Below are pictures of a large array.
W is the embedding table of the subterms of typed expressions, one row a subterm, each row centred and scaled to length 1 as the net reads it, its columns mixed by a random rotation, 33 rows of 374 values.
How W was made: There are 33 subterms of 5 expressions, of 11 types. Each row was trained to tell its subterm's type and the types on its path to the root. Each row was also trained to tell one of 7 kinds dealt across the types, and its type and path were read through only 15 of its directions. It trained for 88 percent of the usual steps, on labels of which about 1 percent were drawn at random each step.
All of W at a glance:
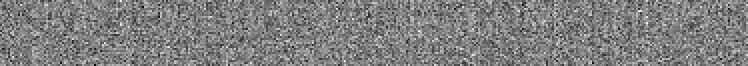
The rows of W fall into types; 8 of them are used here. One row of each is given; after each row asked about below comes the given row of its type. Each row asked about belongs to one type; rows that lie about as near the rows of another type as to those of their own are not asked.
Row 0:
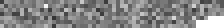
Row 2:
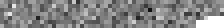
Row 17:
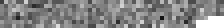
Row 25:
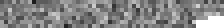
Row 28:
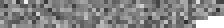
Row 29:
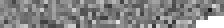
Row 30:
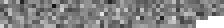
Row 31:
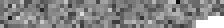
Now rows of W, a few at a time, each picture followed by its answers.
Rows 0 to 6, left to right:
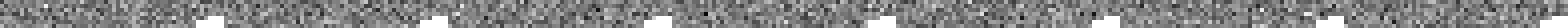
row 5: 30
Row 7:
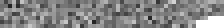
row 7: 28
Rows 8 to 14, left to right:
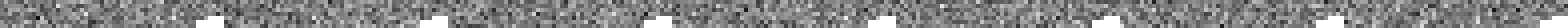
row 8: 2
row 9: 0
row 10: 2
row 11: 0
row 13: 25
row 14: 0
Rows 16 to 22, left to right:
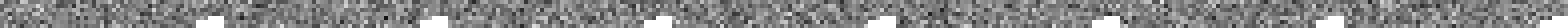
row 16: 28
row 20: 2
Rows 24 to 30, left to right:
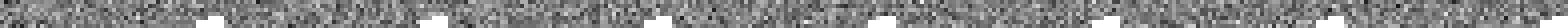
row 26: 28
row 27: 2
